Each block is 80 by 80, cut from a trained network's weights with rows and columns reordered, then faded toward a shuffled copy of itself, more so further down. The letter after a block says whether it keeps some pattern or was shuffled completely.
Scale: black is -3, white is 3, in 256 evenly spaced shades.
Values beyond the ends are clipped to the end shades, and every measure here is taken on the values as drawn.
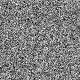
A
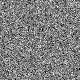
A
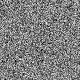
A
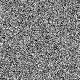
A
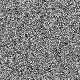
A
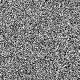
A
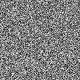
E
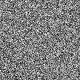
A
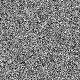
A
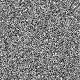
A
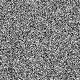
A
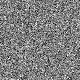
A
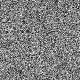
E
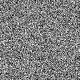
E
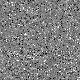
E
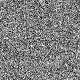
E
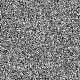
E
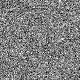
E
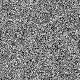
A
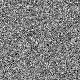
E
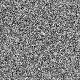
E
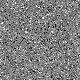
E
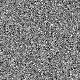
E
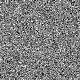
E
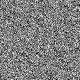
E
